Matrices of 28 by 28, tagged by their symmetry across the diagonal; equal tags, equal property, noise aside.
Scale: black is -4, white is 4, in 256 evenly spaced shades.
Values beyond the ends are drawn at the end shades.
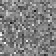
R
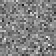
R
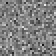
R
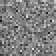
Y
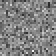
R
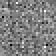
Y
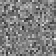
R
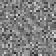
Y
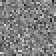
Y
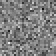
Y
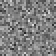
Y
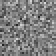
Y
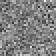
R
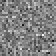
R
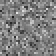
Y
